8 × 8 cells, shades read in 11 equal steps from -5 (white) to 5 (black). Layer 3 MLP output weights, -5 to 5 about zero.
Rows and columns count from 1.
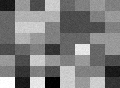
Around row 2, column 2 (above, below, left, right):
-1 -3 1 -2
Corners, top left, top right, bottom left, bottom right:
4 0 -5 3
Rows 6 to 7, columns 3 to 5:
-3 -1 0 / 0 2 -3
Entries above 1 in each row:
2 2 3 0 2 2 3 3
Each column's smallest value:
-5 -3 -4 -3 -3 -4 -3 -1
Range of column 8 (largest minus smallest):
5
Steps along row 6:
up down up up down up up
